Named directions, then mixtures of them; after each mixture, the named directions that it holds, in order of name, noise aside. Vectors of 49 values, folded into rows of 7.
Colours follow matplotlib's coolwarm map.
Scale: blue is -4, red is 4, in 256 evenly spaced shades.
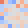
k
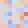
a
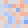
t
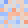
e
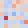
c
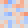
a, k, t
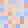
a, c, k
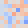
t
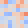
a, k, t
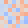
t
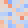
a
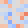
a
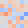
a, e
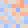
t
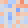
k, t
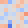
a, k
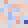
e, t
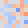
t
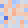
c, e, k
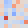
c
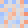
e, k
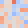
e, k
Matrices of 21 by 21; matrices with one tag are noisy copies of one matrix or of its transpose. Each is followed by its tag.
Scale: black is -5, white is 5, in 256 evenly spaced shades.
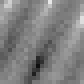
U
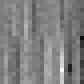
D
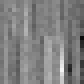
D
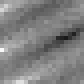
U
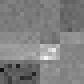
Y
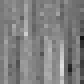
D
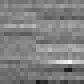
D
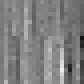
D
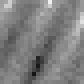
U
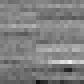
D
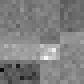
Y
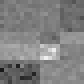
Y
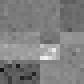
Y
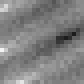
U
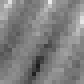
U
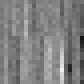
D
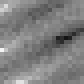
U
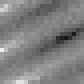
U
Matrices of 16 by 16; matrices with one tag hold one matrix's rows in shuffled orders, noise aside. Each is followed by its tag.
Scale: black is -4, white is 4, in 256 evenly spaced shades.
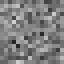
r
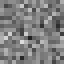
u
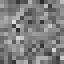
r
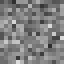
r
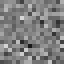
u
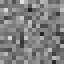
u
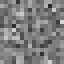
r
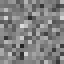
u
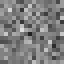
u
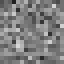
r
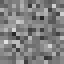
r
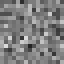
u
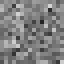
r
